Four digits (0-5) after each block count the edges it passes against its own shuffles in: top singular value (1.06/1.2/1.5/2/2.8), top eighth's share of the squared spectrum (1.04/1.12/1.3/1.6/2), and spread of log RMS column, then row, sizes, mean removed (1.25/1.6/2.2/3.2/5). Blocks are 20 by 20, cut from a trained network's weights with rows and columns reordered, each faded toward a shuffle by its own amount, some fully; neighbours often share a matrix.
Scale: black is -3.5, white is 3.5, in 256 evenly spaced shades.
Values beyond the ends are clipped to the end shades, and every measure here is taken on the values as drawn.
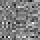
3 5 0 2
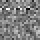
3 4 0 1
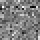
2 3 0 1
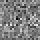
2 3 0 1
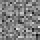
2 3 0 1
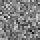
0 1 0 0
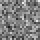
0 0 0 0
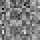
3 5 1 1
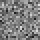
0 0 0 0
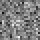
2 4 0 1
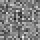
2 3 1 0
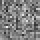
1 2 0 1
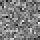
0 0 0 0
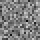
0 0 0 0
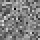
0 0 0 0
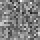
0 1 0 0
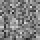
2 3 0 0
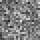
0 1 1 1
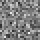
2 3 0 2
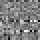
3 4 0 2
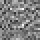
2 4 0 2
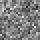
0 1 0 0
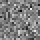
0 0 0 0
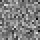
0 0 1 0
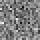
1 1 0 1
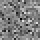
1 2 0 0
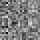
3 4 1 1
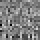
3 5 0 2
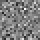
2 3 0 1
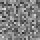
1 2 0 0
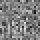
2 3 0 2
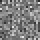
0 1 0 0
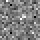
1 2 0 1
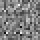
2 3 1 0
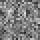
2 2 0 0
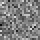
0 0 0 0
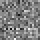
2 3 0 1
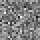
1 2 0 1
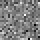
0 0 0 1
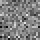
2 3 0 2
